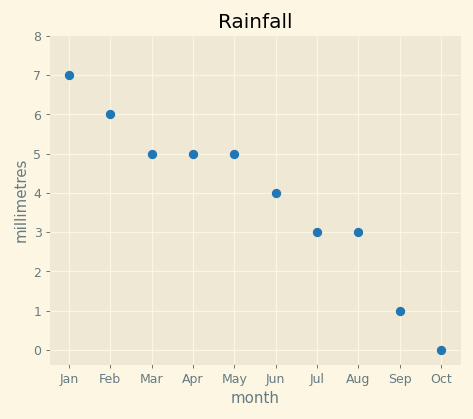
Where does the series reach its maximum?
Jan
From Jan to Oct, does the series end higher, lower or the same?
lower
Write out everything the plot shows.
Title: Rainfall
x-axis: month, ticks Jan Feb Mar Apr May Jun Jul Aug Sep Oct
y-axis: millimetres, ticks 0 1 2 3 4 5 6 7 8
Values:
7 6 5 5 5 4 3 3 1 0
